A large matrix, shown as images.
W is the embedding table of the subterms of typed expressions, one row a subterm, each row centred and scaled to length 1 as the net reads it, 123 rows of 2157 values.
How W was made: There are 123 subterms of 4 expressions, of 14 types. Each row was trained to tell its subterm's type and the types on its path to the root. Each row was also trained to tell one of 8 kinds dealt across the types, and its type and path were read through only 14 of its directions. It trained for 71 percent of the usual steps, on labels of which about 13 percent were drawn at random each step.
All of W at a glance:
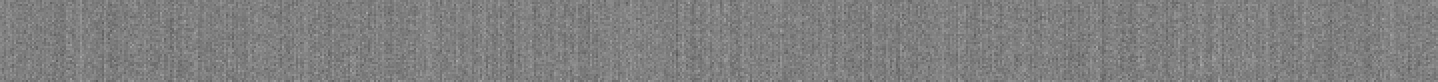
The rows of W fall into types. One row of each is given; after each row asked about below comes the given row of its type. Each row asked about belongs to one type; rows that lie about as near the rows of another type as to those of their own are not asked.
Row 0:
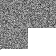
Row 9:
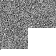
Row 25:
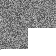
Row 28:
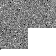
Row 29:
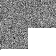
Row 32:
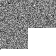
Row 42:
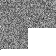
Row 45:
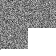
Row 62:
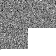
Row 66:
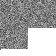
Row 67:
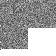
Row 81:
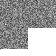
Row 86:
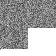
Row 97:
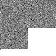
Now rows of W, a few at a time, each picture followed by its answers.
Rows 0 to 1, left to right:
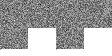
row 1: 81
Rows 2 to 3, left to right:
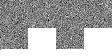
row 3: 81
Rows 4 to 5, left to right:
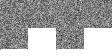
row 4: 45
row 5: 97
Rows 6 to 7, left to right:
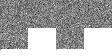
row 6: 9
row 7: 81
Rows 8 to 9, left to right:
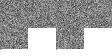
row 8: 32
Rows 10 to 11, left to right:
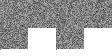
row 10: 67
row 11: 45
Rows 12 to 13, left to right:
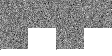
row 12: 25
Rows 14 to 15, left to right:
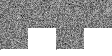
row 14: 45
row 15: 66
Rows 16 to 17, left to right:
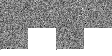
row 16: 45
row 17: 25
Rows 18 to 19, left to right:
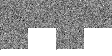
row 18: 42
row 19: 0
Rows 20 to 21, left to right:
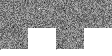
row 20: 86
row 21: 0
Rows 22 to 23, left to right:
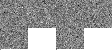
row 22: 25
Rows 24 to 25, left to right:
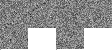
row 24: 86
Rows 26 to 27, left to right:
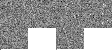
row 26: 42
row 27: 62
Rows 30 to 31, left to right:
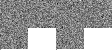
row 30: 62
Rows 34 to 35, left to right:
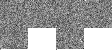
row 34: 86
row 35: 67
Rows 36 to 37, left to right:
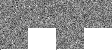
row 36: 97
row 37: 42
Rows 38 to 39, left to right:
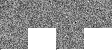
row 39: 32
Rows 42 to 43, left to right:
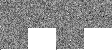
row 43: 0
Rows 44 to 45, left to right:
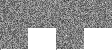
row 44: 86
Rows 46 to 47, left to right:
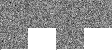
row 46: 62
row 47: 81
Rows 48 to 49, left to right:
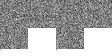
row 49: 86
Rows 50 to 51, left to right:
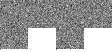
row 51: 42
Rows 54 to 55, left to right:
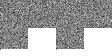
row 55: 29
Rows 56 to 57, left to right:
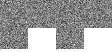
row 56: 25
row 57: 45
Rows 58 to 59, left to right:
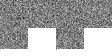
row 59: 86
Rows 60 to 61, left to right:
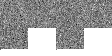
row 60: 66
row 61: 25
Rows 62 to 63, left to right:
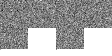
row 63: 9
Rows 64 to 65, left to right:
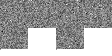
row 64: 32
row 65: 86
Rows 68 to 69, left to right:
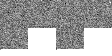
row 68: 45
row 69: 66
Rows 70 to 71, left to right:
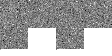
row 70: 9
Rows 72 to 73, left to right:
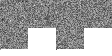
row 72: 32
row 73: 42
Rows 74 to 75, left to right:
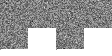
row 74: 45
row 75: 67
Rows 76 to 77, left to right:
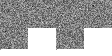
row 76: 62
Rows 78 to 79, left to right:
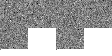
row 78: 67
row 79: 25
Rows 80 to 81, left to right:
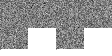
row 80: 9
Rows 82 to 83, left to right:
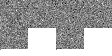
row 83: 29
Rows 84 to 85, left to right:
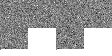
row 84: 66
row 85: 25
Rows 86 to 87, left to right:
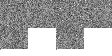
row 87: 86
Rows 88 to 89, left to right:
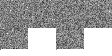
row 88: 66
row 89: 45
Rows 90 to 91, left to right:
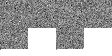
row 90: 29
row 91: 9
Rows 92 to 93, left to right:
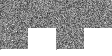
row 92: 9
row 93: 81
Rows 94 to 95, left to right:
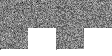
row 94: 29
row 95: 0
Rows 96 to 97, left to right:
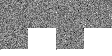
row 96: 45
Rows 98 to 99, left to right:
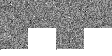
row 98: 42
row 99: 32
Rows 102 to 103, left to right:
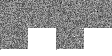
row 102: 9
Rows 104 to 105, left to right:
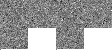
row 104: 25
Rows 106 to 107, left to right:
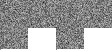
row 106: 0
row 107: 42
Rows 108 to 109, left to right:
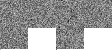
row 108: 81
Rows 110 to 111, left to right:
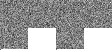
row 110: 81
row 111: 42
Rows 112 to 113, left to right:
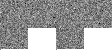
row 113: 67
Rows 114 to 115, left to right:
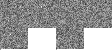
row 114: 25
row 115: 86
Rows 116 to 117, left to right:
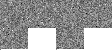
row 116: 97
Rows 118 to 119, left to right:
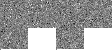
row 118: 67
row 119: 66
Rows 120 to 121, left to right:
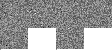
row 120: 9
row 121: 9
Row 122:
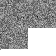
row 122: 67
